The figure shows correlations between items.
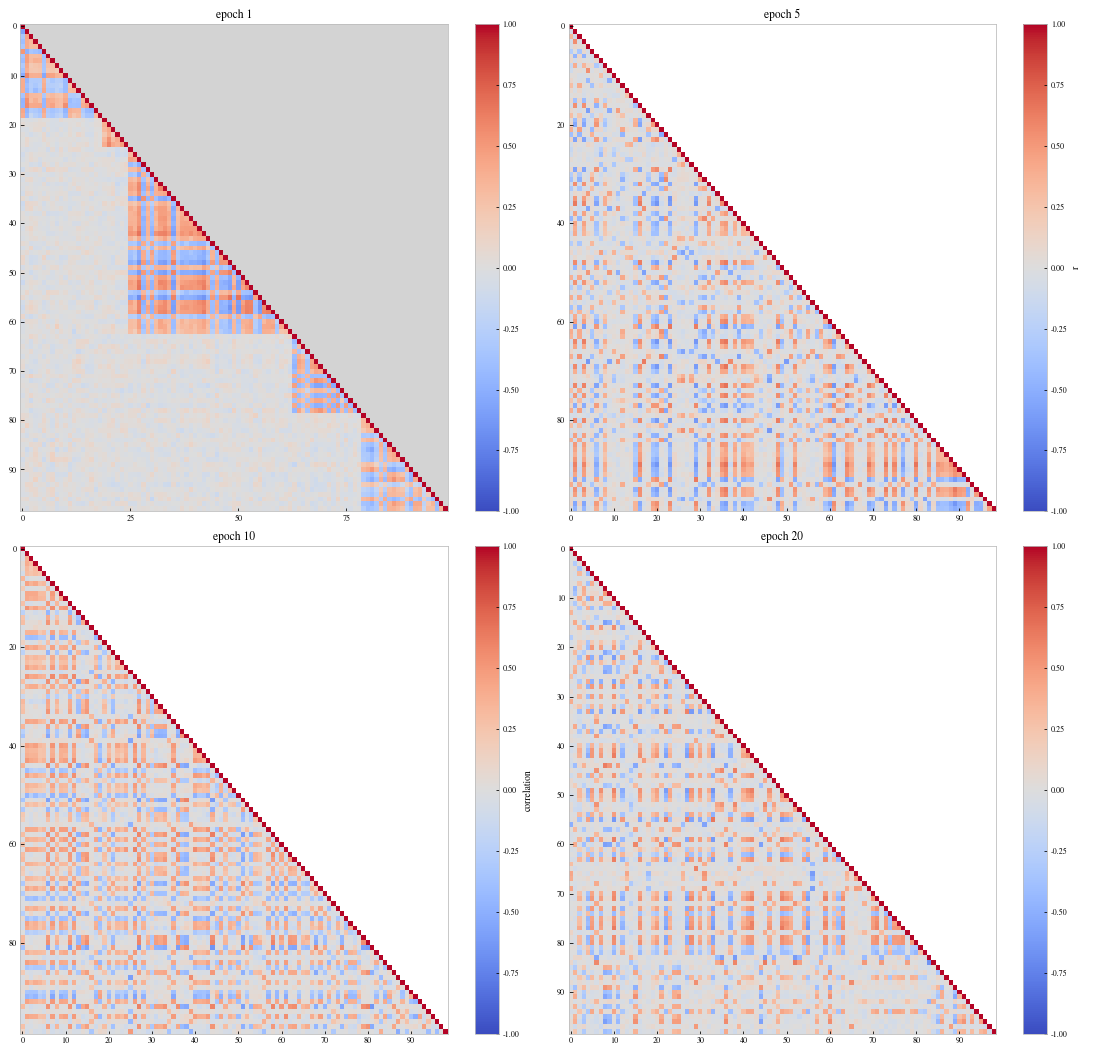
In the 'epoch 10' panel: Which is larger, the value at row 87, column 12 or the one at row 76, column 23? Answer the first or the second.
the second
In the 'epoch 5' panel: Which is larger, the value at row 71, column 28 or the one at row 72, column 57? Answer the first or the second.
the first
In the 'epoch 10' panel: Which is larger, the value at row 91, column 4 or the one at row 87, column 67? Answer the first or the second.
the second
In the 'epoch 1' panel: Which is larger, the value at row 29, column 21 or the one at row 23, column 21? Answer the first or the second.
the second
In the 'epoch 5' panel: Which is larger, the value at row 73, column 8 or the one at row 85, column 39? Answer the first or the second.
the first
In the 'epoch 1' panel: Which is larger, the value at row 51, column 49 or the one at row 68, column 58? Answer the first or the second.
the first
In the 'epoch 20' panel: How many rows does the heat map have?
99
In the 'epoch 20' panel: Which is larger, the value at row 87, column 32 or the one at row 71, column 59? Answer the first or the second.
the second
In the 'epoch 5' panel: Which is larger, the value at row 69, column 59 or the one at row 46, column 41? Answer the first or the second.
the first
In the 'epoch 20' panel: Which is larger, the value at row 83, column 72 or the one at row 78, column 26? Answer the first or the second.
the second
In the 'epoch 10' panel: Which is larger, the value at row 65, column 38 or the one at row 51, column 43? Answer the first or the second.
the second
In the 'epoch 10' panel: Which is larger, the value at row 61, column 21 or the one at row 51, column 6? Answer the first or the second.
the first
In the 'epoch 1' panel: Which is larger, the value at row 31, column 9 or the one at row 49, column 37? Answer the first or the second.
the second
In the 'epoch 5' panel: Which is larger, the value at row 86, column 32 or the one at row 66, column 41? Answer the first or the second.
the first
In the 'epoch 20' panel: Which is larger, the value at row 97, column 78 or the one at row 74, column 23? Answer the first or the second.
the first
